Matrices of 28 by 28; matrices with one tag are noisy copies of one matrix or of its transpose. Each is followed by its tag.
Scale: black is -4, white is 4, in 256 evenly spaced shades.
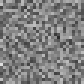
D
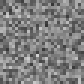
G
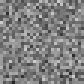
D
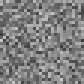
D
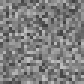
D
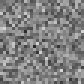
G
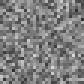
G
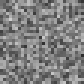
G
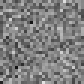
D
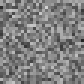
D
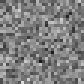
G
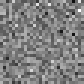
D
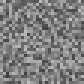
D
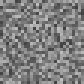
D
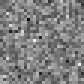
G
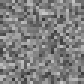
G
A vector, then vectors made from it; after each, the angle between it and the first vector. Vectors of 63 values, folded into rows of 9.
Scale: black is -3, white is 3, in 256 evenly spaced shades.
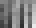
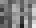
nearly parallel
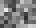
orthogonal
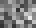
orthogonal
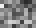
orthogonal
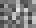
partly aligned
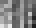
nearly opposite
